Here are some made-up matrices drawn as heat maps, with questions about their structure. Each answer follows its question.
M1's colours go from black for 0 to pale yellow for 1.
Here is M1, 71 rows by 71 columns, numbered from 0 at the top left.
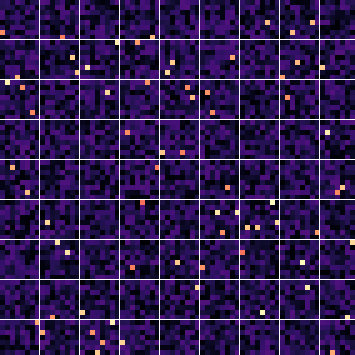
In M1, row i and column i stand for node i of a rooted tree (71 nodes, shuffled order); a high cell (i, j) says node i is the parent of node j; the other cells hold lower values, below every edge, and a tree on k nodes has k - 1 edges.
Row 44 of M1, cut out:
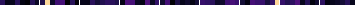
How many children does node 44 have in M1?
2
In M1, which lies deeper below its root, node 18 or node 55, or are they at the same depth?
node 55
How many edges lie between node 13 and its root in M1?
1
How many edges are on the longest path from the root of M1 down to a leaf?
6
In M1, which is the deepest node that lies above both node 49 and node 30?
13
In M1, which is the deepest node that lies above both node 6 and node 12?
64
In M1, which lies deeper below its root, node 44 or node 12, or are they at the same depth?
the same depth
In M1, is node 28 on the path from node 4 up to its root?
no
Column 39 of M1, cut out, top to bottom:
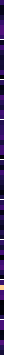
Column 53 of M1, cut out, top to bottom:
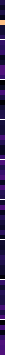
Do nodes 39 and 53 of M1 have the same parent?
no
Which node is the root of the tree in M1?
50
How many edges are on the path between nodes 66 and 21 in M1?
2
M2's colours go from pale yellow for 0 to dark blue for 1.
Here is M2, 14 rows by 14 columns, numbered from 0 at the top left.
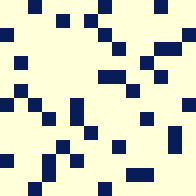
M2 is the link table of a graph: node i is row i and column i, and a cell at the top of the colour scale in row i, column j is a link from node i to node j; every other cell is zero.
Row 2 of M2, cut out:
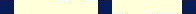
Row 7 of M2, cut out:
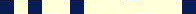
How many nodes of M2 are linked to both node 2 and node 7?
2
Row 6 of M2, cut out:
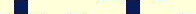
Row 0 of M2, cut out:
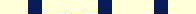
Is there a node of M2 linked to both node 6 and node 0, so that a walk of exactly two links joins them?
no
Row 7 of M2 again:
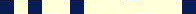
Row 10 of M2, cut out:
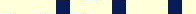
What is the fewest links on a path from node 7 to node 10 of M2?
3
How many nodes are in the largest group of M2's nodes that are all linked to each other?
3
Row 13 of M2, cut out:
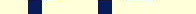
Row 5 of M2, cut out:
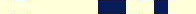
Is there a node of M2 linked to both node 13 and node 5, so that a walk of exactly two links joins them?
yes
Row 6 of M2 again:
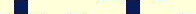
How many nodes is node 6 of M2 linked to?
2
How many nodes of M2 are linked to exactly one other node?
0
